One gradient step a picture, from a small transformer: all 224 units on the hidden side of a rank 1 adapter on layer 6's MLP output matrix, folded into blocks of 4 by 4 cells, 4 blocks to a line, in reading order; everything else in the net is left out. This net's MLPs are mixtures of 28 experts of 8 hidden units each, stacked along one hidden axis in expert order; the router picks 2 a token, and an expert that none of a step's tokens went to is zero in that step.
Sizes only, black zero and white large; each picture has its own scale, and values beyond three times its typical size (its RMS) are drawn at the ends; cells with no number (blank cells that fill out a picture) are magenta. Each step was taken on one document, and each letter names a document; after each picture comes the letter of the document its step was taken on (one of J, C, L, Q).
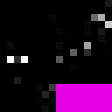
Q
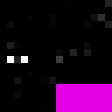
Q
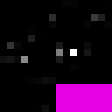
Q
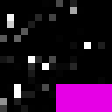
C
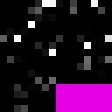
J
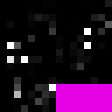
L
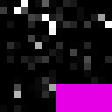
L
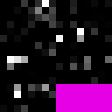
L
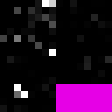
J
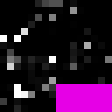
C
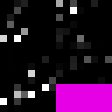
C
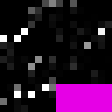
C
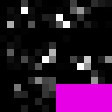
L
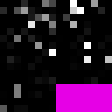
J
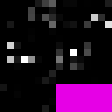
Q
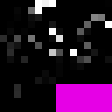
L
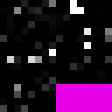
J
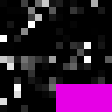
C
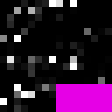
C
